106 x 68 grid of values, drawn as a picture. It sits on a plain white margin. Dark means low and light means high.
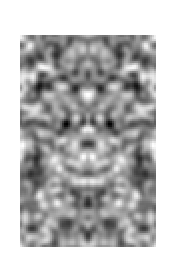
No overall slope runs across the table. The left and right halves mirror each other. No lone cell stands out from its neighbours. No seam splits the table.
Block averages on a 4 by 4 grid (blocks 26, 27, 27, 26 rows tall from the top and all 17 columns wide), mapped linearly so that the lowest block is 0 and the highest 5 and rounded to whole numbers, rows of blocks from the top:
2002
2222
0550
4114
